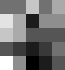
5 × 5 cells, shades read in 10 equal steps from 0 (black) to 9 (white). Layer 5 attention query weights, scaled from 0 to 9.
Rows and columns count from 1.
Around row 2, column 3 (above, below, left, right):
7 3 6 5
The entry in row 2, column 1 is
8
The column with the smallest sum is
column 3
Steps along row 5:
down down up up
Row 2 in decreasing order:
8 6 5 5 1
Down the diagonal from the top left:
4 6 3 2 3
